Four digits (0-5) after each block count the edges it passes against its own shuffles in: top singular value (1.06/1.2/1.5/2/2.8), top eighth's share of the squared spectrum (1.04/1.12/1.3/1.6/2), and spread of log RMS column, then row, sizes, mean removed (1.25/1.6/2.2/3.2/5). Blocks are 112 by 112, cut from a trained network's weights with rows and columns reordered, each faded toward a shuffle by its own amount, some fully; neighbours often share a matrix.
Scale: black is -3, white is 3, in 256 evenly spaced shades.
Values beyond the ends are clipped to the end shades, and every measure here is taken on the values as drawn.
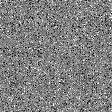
2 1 0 1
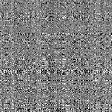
4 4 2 4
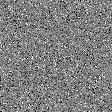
0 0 0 0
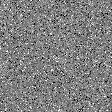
1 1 0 0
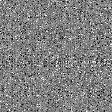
3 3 0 2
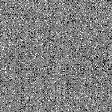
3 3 0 2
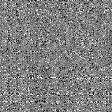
3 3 1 3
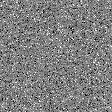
1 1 0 0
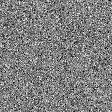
0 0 0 0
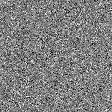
2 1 0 0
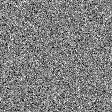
0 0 0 0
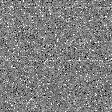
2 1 0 0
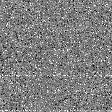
2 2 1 1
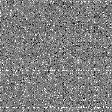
3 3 2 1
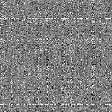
4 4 3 2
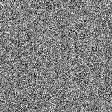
3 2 0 0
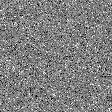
0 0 0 0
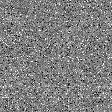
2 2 0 0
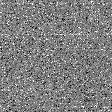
2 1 0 0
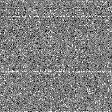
3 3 2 2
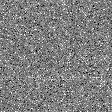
1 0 0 0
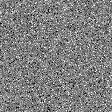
0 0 0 0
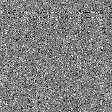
3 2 0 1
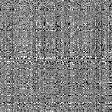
4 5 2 4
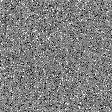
0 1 0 0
